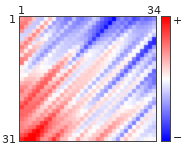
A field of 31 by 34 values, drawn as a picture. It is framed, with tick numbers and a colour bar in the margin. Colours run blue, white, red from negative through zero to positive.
Lone odd cells: none. Mirror symmetry: none. Slope: up to the bottom left. Ninth with the highest average: bottom left.
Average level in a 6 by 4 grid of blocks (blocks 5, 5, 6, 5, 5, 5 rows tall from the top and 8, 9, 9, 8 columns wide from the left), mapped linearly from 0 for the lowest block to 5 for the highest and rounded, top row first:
3 1 0 1 | 2 1 2 1 | 3 3 2 1 | 4 3 2 1 | 4 3 2 2 | 5 3 3 2
